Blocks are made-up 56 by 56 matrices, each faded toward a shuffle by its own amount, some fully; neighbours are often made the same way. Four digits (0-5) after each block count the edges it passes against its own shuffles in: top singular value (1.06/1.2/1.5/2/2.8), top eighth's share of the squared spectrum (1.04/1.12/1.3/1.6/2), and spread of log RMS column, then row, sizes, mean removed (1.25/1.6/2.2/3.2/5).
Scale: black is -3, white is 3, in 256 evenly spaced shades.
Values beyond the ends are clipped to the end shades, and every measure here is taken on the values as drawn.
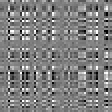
5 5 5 4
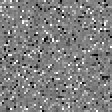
0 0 0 0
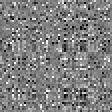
4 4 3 2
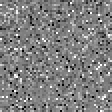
3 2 0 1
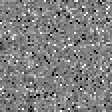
2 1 0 0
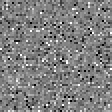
3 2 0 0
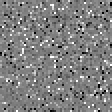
1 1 0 0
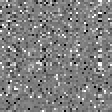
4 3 1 1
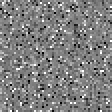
1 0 0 0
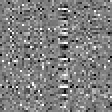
4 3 2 2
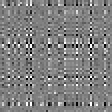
5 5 4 4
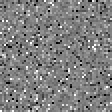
2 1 0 0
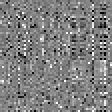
4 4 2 2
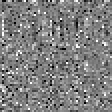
4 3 2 1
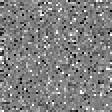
3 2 1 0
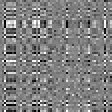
5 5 4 4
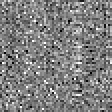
3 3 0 2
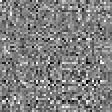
4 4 2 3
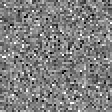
0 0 0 0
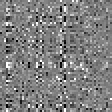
4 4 3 2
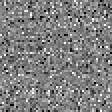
3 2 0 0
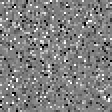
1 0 0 0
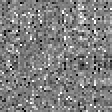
3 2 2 0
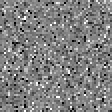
2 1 0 0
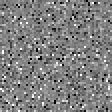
1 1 0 0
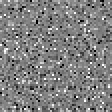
3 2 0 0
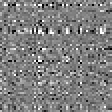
4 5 2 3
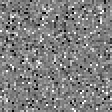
0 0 0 0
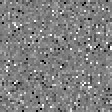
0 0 0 0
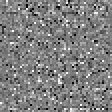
3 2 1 1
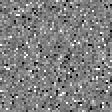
1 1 0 0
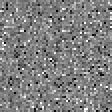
0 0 0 0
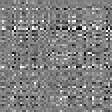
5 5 3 4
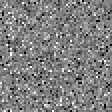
1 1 0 0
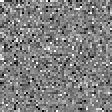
3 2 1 1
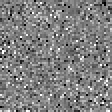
2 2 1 0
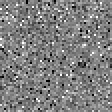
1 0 0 0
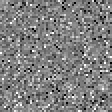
2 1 0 0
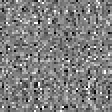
4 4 2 2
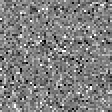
2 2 0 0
